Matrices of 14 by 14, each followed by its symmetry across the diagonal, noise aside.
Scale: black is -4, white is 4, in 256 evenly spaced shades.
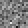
neither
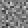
antisymmetric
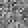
antisymmetric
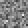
neither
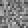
neither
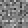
antisymmetric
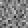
neither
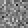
neither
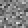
neither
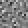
antisymmetric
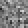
antisymmetric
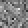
neither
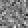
antisymmetric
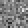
antisymmetric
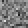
neither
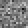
neither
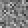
antisymmetric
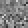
neither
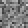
neither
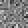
antisymmetric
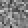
antisymmetric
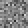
neither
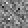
antisymmetric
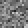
neither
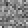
neither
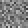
antisymmetric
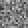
antisymmetric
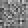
antisymmetric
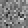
neither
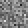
antisymmetric
